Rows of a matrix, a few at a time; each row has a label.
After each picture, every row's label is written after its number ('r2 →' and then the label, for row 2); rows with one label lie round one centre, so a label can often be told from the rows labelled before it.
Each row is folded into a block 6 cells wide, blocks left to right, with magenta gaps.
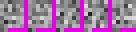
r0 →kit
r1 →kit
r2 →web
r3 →web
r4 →kit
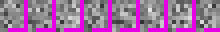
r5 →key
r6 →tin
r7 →kit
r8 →key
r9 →tin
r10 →tin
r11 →kit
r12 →key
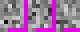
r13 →kit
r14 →web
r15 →tin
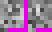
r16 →kit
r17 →tin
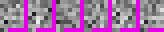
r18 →kit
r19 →web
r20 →tin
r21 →key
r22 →web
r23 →kit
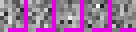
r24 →web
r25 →web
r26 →kit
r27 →key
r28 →tin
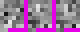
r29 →web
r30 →tin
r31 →tin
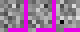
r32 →key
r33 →key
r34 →kit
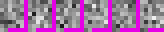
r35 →tin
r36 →web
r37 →key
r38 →kit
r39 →key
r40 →kit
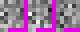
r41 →web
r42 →web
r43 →key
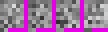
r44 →key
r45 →key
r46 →tin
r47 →kit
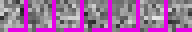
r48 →web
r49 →tin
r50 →kit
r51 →tin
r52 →key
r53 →kit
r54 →tin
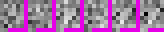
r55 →key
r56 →tin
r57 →web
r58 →kit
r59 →web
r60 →web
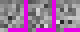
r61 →key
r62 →key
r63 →kit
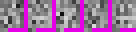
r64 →key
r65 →kit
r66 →web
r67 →key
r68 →kit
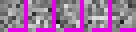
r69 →key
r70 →web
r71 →tin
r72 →kit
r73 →key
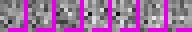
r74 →key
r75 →key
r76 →tin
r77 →web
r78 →web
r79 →kit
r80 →kit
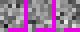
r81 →key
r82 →tin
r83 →web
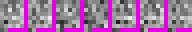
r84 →kit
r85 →kit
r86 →tin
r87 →tin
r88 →kit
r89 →kit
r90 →kit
